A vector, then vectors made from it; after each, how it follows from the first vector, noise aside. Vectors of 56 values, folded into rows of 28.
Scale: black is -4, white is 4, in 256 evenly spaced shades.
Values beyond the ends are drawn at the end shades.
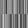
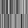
reversed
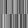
copied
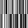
scaled up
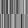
reversed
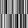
scaled up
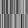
reversed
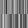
copied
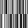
scaled up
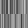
reversed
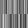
copied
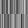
reversed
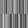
copied
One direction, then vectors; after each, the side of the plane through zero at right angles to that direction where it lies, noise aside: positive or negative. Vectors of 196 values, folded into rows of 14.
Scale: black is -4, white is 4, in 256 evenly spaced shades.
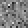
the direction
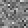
positive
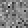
positive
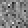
positive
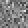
negative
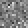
negative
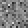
positive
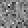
positive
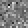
negative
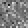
negative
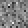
positive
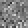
negative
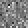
negative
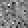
positive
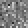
negative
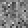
positive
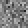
positive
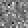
negative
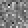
negative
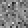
positive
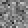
negative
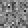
positive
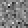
positive
